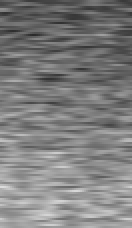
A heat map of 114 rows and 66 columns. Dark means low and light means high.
The field climbs toward the bottom. On average the colour sits 50% of the way up the scale. The grain runs across in streaks.
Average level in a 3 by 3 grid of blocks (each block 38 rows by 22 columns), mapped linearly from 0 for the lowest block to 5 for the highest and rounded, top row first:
000
322
554
